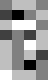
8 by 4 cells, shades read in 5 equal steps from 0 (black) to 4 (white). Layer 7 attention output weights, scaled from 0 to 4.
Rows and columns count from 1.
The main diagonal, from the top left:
2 0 4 3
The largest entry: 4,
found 4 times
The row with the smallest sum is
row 2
